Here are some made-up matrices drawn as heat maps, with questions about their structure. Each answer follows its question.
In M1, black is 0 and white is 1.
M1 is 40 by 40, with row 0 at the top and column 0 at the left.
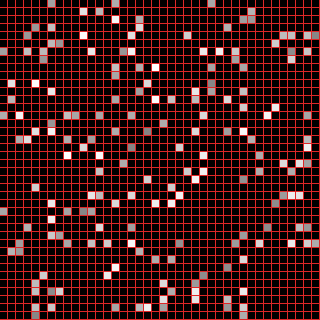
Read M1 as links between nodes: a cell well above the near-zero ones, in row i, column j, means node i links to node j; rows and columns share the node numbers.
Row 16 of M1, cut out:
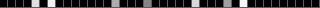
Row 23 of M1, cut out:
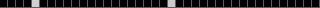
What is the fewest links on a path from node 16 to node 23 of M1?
2
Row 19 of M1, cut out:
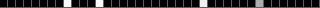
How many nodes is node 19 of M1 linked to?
4
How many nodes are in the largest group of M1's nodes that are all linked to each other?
3
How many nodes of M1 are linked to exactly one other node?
2
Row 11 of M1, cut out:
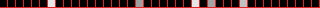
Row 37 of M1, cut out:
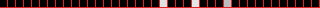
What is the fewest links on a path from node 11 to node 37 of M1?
2
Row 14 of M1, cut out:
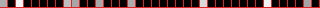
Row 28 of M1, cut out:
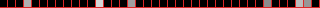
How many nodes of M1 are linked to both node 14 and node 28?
4
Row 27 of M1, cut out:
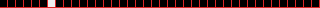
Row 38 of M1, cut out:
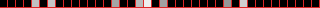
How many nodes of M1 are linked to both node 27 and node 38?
1
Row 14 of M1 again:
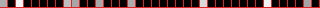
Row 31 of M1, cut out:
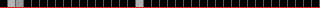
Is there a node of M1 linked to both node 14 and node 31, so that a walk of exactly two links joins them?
yes
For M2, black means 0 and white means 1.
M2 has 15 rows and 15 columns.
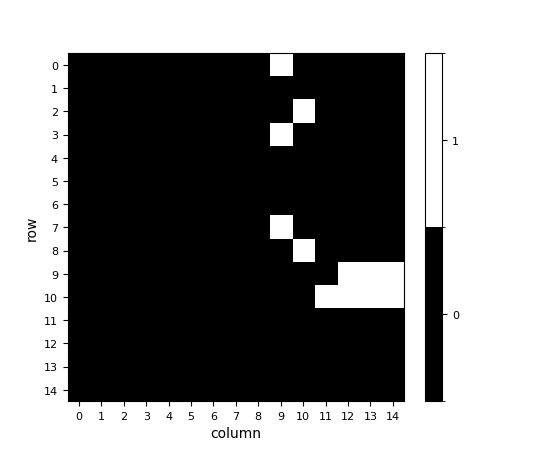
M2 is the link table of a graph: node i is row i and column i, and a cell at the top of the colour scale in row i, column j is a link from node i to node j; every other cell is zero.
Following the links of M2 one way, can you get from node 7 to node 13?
yes
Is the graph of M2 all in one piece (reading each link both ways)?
no
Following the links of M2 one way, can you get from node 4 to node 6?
no
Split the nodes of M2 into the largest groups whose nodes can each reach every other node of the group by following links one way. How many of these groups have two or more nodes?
0
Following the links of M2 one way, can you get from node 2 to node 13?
yes
